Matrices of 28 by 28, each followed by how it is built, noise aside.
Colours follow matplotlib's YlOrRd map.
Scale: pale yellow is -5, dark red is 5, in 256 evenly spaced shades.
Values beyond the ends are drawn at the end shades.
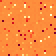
sparse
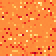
sparse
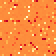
sparse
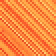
Toeplitz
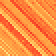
Toeplitz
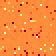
sparse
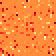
sparse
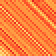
Toeplitz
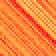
Toeplitz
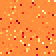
sparse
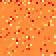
sparse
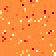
sparse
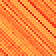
Toeplitz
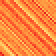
Toeplitz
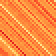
Toeplitz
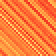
Toeplitz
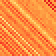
Toeplitz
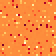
sparse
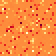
sparse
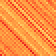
Toeplitz
